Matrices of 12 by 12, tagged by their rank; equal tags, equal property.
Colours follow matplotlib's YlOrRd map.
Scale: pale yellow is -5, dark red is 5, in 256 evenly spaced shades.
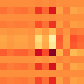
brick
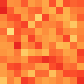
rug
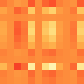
brick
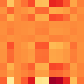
brick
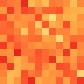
rug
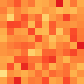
rug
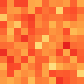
rug
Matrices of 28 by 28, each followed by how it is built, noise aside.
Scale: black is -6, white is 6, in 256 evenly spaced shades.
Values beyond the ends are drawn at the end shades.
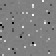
sparse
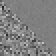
lower triangular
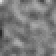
smooth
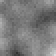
smooth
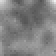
smooth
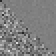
lower triangular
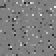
sparse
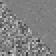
lower triangular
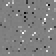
sparse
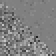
lower triangular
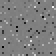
sparse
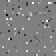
sparse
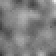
smooth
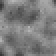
smooth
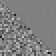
lower triangular
